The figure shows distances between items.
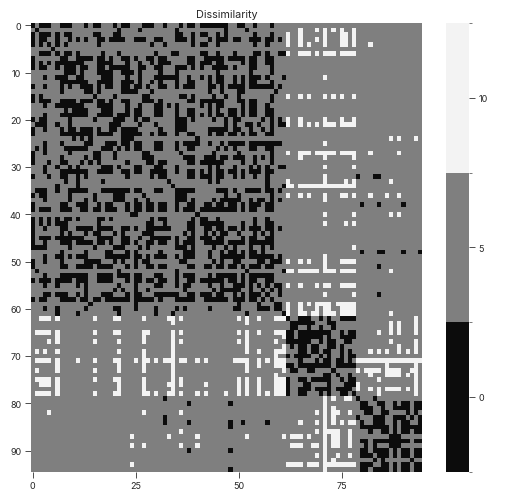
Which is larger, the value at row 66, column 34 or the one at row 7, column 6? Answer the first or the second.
the first
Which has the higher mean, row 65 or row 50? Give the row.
65
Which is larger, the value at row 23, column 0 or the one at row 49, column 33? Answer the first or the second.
the second
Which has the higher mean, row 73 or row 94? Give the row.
73
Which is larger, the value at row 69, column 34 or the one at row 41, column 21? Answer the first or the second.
the first
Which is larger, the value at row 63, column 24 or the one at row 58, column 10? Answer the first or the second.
the first
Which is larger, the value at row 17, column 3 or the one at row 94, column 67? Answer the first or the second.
the second
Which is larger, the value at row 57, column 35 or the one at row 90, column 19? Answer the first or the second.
the second
